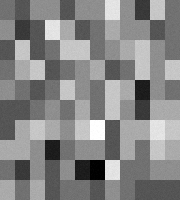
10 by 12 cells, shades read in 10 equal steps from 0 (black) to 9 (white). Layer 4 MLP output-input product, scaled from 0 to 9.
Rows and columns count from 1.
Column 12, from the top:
4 4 4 7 4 6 7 6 5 3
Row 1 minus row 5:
-1 -1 2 1 -4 0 1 1 -1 1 2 0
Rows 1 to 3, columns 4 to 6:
5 3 5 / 8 6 3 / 4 7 7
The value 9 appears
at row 7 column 7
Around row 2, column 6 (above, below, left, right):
5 7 6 4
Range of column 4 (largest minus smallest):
7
